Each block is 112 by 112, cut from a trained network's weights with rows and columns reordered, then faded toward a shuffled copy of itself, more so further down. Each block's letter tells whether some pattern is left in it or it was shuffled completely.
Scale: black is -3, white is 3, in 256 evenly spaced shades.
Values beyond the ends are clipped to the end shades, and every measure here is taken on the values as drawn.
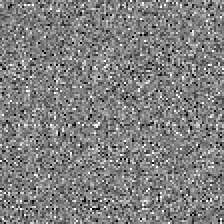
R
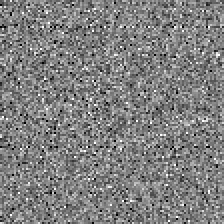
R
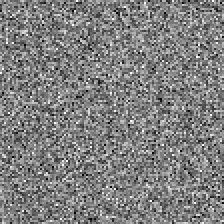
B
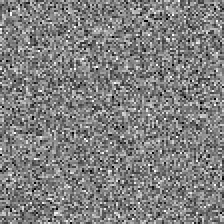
B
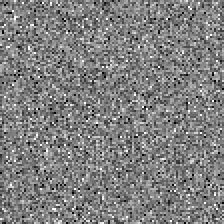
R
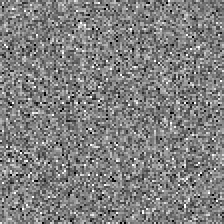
R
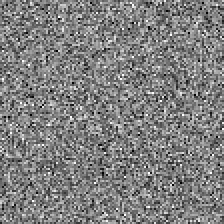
B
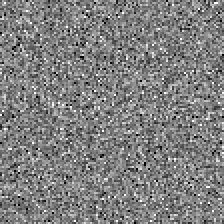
B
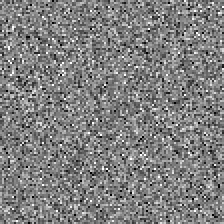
B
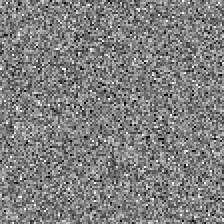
B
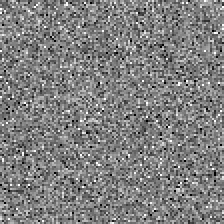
B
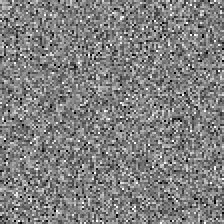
R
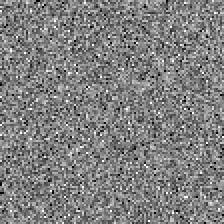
B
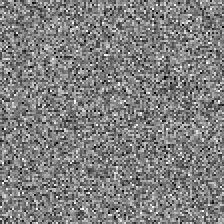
B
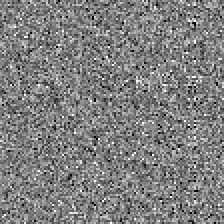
R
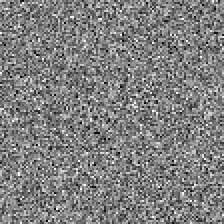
B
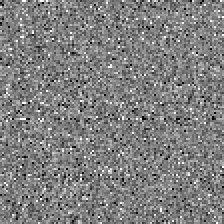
R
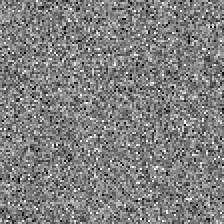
B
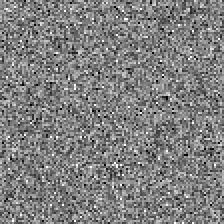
B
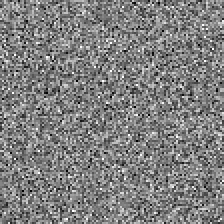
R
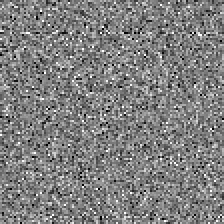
R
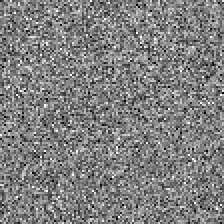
B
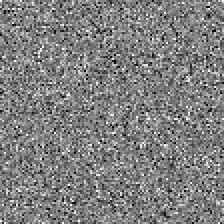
R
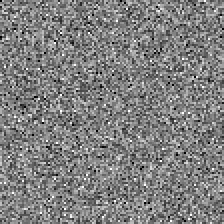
B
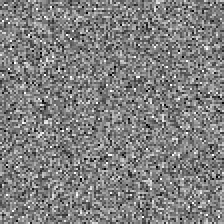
B
